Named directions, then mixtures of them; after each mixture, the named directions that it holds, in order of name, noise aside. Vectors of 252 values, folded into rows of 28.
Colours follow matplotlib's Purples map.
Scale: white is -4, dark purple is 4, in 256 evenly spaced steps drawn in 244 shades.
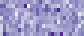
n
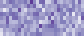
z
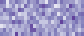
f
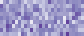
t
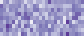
t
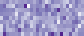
n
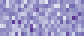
f, t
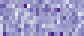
n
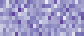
f, z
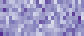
z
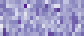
f, n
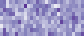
f, n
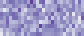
z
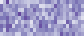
f, t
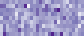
n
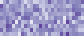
t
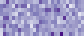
f, n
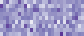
n, t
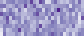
n, z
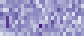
t, z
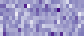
n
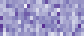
f, n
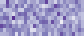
f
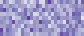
t, z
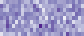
t, z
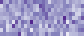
t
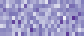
f, t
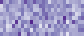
t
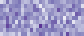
t, z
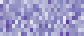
t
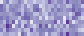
t
